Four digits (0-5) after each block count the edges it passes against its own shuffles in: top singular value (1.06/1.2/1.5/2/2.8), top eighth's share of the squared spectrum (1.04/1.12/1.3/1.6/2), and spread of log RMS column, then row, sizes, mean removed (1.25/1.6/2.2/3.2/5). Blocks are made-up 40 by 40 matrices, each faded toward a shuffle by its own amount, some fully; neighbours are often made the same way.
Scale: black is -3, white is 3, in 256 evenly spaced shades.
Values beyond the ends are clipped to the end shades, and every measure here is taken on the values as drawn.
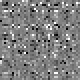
4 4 2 2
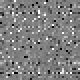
3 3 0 1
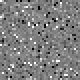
0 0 0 0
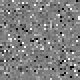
2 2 0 0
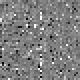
2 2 1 0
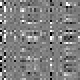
4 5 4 3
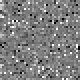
0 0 0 1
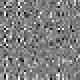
4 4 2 2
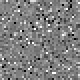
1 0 0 0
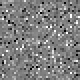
1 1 0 0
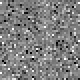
0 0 0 0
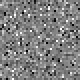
0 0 0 0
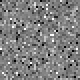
0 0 0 0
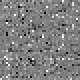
1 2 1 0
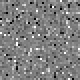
1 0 0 0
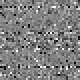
2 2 0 2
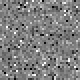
0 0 0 0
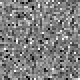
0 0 0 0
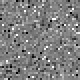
0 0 0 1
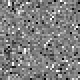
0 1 0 0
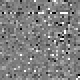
2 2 1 1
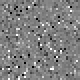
0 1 0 0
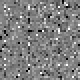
1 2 1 1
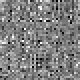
3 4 1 2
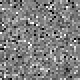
0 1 0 0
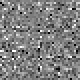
3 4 2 2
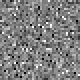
2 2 0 0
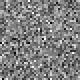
2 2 0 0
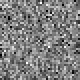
1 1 0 0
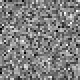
0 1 0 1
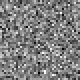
1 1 0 0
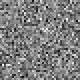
1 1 0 0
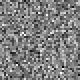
2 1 0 0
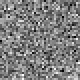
2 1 0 0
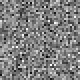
1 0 0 0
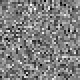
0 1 0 0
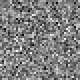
0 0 0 0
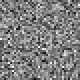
1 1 0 0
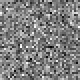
2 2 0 0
